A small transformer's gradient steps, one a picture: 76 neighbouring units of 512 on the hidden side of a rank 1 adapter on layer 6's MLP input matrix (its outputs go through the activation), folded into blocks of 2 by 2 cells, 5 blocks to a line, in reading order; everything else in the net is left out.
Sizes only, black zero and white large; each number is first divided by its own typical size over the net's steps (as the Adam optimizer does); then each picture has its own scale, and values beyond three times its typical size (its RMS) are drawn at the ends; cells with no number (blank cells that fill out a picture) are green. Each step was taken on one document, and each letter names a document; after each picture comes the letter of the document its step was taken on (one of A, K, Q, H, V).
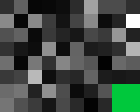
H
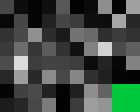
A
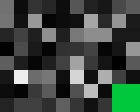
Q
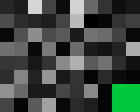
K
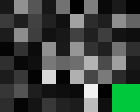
K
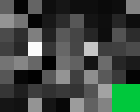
A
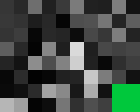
H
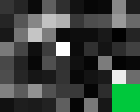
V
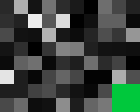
V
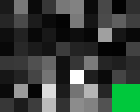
Q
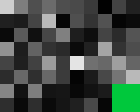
V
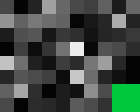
K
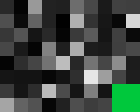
H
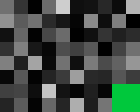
Q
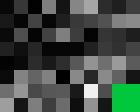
H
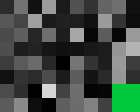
Q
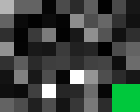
Q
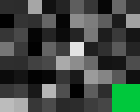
H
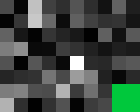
H
